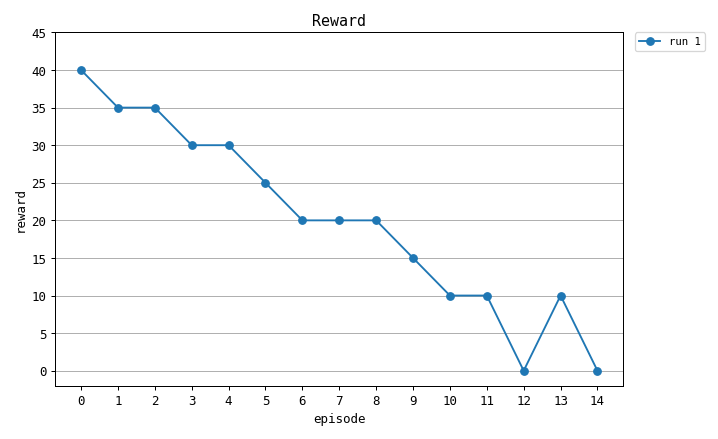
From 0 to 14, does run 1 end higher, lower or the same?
lower
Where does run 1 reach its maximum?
0
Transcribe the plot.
Title: Reward
x-axis: episode, ticks 0 1 2 3 4 5 6 7 8 9 10 11 12 13 14
y-axis: reward, ticks 0 5 10 15 20 25 30 35 40 45
Legend: run 1
Values:
run 1: 40 35 35 30 30 25 20 20 20 15 10 10 0 10 0
